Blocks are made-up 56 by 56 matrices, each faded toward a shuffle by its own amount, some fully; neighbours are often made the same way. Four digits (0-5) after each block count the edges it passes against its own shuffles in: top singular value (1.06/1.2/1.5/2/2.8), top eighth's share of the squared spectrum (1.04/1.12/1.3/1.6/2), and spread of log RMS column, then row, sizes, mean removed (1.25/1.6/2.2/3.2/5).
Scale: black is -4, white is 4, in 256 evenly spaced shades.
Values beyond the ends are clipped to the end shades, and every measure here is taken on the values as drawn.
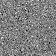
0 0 0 0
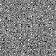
3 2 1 1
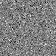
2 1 0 0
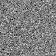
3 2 0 1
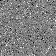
0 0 0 0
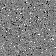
0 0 0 0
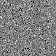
1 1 0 0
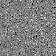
3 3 1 0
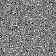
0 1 0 0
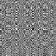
4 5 3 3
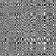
4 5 3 3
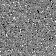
0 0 0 0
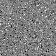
0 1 0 0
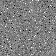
0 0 0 0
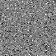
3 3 1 1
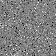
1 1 0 0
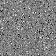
2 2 0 0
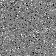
0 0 0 0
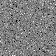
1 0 0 0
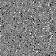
2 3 1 0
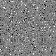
3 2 1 0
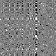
4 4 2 2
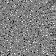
3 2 0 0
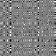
5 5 3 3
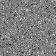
2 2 0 0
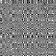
5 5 3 3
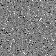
1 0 0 0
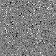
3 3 0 1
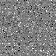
3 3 0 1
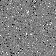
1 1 0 0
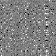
4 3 2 2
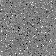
2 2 0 0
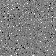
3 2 0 0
